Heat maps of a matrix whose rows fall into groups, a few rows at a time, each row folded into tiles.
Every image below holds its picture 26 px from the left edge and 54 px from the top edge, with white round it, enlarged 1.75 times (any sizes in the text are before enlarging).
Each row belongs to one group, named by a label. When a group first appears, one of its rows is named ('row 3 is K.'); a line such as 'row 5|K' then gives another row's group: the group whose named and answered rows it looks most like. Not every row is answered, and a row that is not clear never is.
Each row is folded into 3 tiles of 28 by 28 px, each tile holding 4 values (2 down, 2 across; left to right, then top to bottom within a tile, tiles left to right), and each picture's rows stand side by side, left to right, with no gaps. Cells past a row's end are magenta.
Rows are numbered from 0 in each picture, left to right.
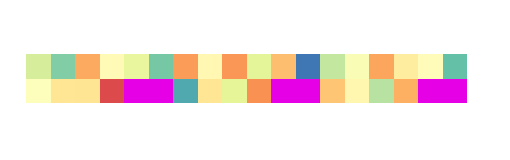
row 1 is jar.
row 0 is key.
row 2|key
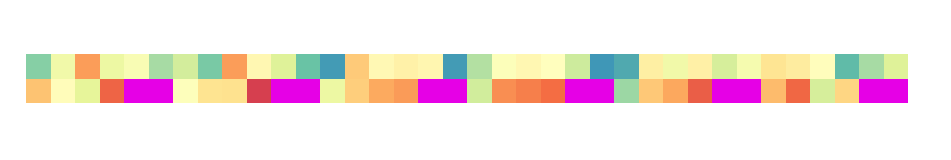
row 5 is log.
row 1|key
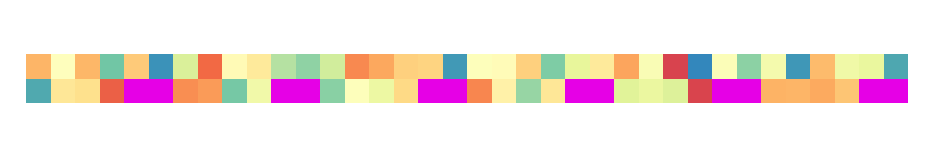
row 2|jar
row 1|log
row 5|key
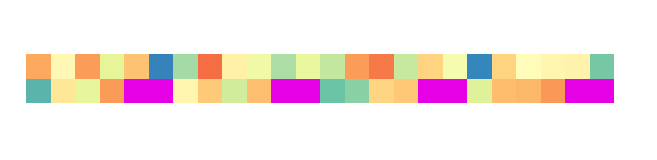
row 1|log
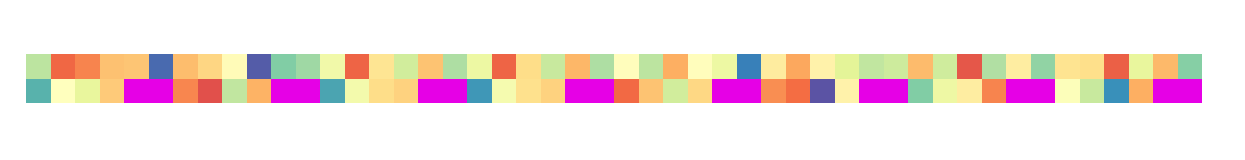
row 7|jar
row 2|jar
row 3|jar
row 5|log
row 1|log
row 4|key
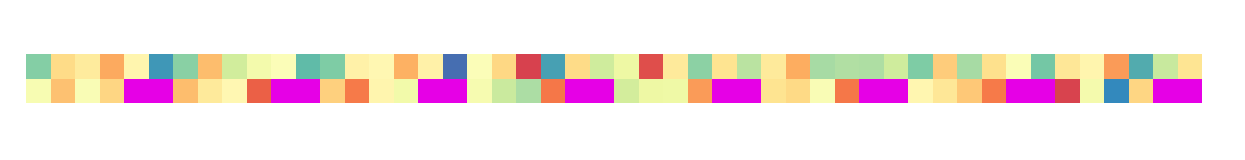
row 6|key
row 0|key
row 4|jar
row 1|key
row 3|jar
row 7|log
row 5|log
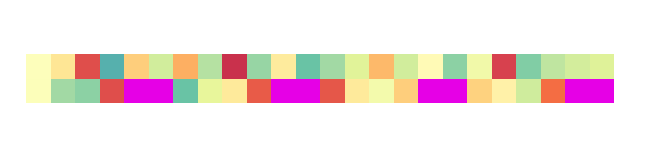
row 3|log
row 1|jar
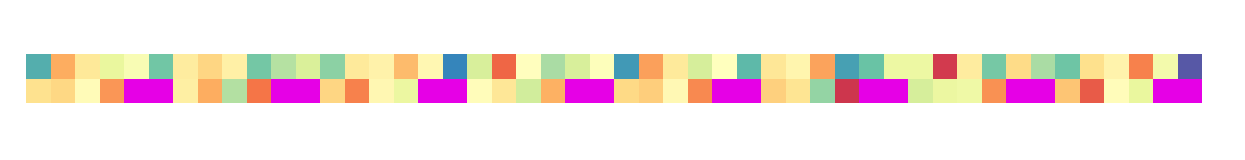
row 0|key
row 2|key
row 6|jar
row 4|key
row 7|key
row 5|log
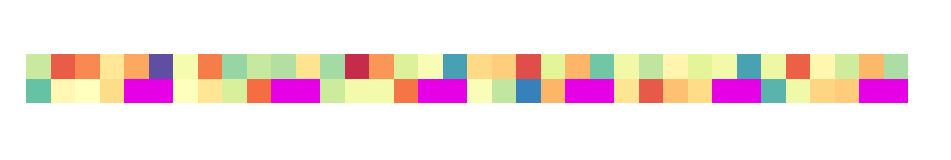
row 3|jar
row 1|log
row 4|key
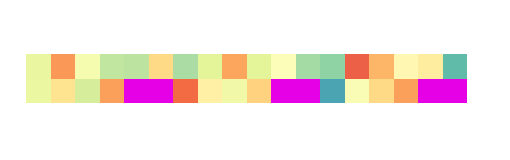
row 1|key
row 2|jar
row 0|log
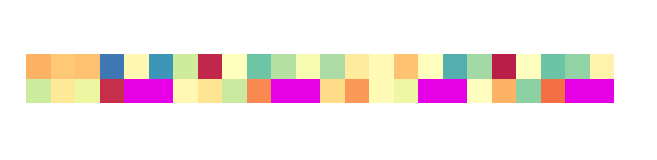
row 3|log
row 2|key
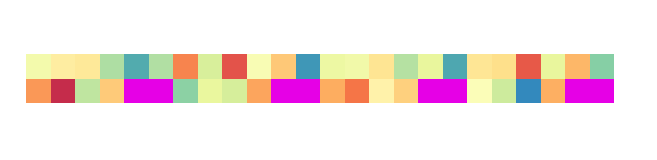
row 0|log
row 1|jar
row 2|key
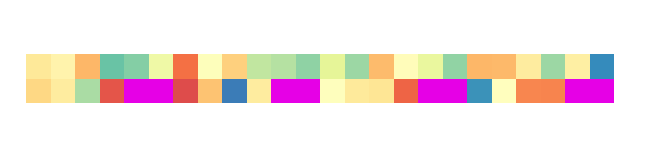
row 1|log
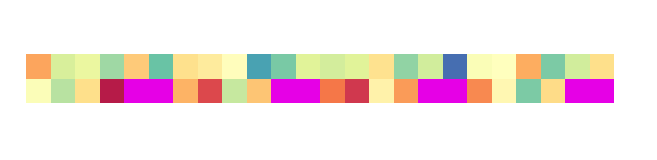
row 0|jar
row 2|key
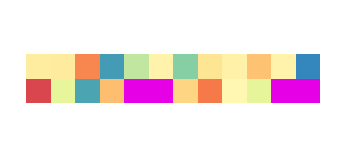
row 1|key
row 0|log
